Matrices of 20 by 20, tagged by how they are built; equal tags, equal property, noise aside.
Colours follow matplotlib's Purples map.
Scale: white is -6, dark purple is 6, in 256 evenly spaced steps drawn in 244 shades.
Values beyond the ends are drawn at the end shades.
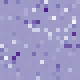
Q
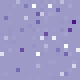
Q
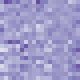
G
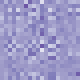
G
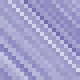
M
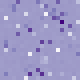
Q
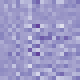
G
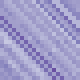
M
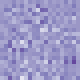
G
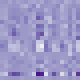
G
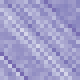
M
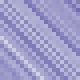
M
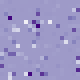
Q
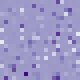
Q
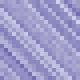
M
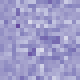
G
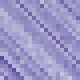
M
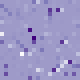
Q
